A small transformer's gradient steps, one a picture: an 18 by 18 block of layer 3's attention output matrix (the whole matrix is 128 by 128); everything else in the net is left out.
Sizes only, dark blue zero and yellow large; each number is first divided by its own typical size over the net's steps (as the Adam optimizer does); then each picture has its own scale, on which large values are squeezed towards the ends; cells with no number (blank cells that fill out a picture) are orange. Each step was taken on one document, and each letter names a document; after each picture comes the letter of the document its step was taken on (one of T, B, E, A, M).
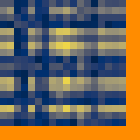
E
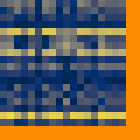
E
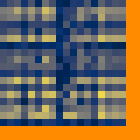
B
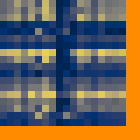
B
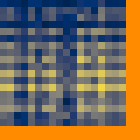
E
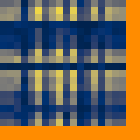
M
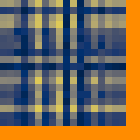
M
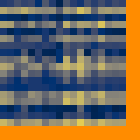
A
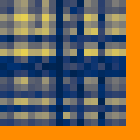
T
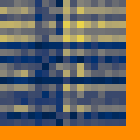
A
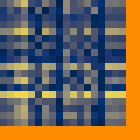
T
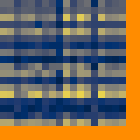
A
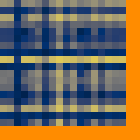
M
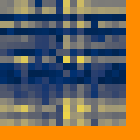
A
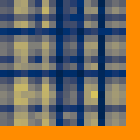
T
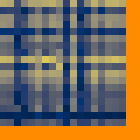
M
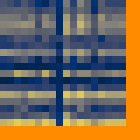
A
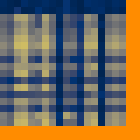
T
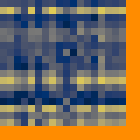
E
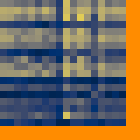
A
